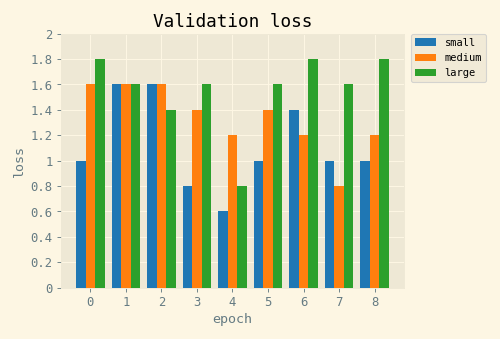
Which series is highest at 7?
large
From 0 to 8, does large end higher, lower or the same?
the same
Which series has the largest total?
large
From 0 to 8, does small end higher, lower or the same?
the same
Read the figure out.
Title: Validation loss
x-axis: epoch, ticks 0 1 2 3 4 5 6 7 8
y-axis: loss, ticks 0 0.2 0.4 0.6 0.8 1 1.2 1.4 1.6 1.8 2
Legend: small, medium, large
Values:
small: 1 1.6 1.6 0.8 0.6 1 1.4 1 1
medium: 1.6 1.6 1.6 1.4 1.2 1.4 1.2 0.8 1.2
large: 1.8 1.6 1.4 1.6 0.8 1.6 1.8 1.6 1.8
